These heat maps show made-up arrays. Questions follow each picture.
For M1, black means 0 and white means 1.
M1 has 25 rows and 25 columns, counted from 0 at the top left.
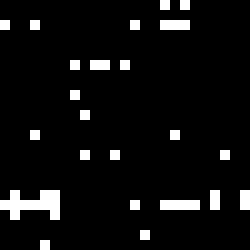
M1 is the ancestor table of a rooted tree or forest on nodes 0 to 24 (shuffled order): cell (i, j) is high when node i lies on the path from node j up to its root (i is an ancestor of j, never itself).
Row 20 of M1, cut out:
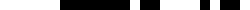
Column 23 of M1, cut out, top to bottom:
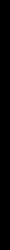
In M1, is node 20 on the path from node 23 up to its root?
no
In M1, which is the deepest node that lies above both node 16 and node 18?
0
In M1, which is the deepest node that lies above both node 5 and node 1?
21
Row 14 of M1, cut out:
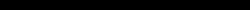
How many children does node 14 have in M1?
0
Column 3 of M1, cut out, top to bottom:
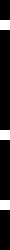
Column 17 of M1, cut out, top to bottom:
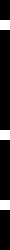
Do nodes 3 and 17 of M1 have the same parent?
yes
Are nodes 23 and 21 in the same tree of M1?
no
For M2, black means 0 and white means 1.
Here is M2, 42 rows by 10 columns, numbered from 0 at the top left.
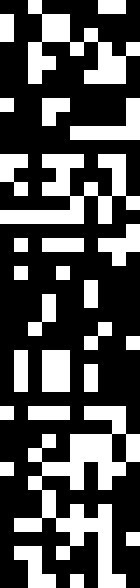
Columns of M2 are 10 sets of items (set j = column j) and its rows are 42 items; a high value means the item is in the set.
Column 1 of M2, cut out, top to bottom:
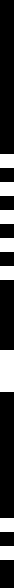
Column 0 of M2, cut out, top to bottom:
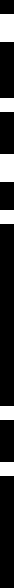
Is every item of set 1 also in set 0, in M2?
no
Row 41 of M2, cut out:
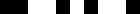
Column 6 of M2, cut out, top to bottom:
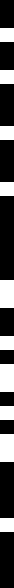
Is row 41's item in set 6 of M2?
no
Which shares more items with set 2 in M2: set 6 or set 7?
set 7
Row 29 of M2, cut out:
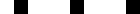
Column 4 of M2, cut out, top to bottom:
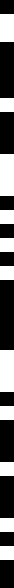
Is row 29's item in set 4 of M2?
yes
